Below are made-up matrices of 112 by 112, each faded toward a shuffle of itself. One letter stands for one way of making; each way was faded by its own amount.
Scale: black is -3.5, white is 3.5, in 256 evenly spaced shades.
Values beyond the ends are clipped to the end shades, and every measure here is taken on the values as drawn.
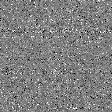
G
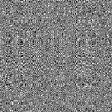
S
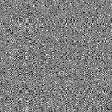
S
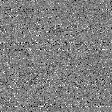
G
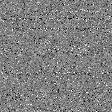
G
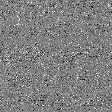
G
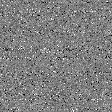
G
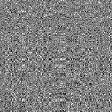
S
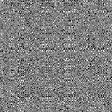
S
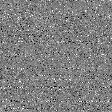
G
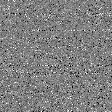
G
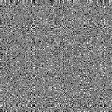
S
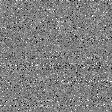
G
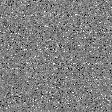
G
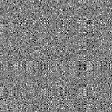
S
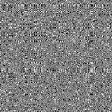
S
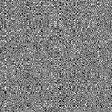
S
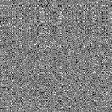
S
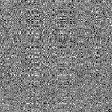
S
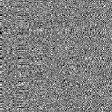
S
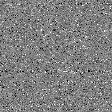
G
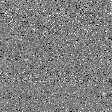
G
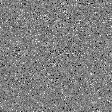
G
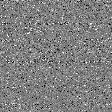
G
